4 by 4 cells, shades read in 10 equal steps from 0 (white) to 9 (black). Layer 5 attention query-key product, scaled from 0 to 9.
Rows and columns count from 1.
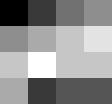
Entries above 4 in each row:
3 0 0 3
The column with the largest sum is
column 1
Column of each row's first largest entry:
1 1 1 2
